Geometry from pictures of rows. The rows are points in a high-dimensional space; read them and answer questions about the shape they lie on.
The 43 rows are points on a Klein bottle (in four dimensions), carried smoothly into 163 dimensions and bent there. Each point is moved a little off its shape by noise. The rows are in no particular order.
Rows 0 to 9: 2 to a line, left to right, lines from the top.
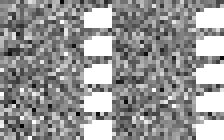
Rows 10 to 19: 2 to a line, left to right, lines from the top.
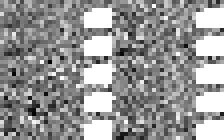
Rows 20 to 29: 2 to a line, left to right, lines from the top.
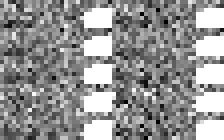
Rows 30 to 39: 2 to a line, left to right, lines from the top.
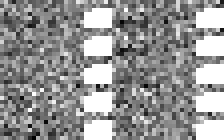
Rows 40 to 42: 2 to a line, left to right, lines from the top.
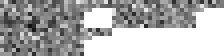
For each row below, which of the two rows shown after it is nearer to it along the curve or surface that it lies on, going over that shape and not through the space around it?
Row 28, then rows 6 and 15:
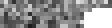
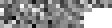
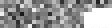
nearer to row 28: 6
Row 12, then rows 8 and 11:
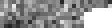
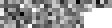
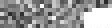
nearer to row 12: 11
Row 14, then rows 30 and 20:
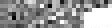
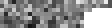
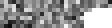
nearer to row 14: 20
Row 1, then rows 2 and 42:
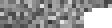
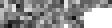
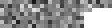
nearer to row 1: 2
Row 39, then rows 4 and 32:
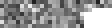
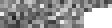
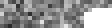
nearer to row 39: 4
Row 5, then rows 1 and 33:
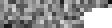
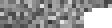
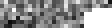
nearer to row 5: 1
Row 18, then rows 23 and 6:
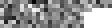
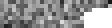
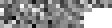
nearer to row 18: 6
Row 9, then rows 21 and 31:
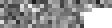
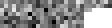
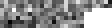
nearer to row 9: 21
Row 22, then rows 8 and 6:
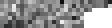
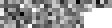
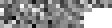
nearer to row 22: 8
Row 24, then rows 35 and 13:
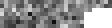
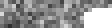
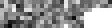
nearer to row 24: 13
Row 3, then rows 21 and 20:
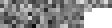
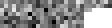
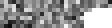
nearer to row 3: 21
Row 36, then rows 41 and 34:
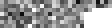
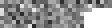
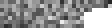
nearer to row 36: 41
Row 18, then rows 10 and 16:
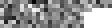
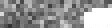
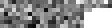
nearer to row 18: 16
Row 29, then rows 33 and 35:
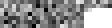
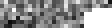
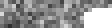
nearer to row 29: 33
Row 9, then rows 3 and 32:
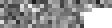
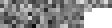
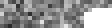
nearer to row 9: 3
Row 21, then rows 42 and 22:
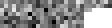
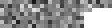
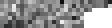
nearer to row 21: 42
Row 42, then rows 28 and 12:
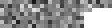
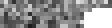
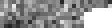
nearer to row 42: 28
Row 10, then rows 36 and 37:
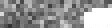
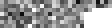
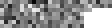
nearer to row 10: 36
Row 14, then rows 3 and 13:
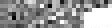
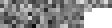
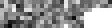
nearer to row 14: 13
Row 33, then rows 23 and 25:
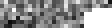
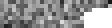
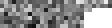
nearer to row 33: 25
